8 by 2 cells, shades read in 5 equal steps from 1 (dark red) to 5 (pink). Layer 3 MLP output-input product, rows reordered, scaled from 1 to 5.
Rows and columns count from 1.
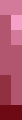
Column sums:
21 26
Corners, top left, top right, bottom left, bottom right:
4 4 1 1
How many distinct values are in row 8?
1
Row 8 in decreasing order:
1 1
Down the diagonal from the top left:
4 5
